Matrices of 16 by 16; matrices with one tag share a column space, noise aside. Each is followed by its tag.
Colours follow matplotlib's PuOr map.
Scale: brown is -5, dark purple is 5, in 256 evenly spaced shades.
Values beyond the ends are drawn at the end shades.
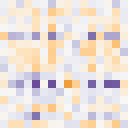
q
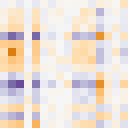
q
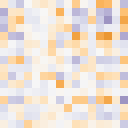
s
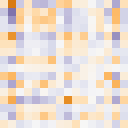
s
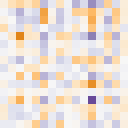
s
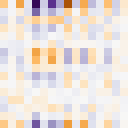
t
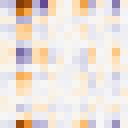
t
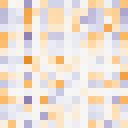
s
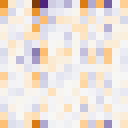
t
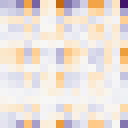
t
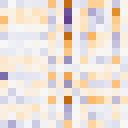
s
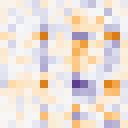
q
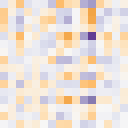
s
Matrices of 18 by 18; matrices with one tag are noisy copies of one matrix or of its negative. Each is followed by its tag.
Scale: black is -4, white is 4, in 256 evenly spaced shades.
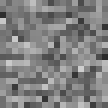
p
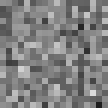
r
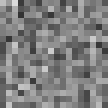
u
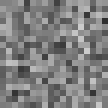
r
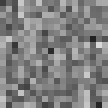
u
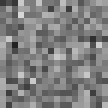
u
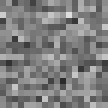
p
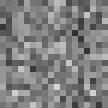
r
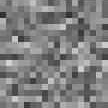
p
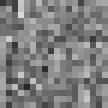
u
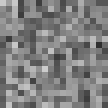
u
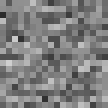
p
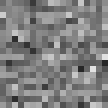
p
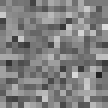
p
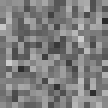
r
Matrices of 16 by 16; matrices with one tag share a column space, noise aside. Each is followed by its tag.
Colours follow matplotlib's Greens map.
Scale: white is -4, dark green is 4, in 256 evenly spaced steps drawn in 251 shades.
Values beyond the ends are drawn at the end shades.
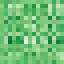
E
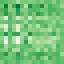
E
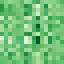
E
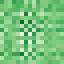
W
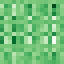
E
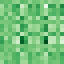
E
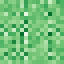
W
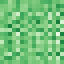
W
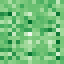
W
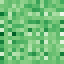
W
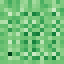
W
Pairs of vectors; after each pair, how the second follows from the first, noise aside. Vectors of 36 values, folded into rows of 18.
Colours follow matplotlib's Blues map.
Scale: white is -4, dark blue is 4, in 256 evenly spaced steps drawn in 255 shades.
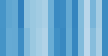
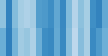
wrapped around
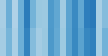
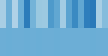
partly zeroed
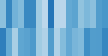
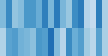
wrapped around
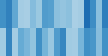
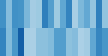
reversed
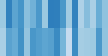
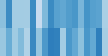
reversed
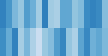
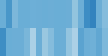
partly zeroed
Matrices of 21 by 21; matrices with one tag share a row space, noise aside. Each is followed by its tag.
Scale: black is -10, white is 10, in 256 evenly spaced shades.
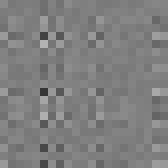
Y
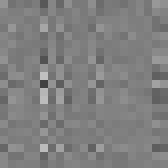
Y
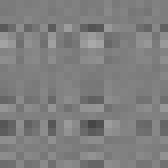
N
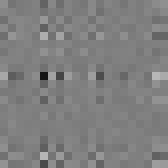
Y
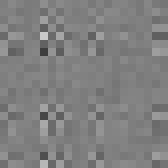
Y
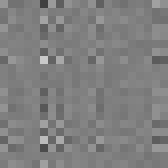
Y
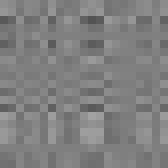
N
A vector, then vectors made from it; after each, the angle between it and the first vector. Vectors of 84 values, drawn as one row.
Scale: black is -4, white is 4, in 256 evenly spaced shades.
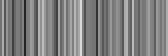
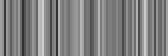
partly aligned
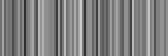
nearly parallel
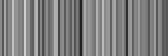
nearly opposite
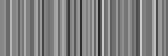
partly opposed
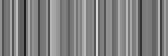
orthogonal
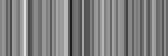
partly opposed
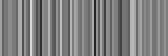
orthogonal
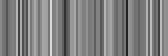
orthogonal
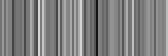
nearly parallel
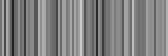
nearly parallel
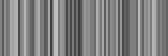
partly opposed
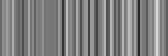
orthogonal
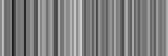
nearly parallel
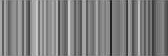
partly opposed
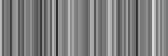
orthogonal
